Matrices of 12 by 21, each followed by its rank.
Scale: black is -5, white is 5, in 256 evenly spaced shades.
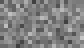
full rank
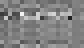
two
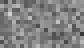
full rank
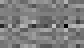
two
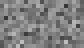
full rank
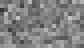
full rank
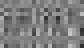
two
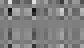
one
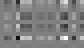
one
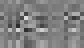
two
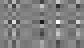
one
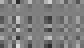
one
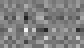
two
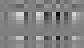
one
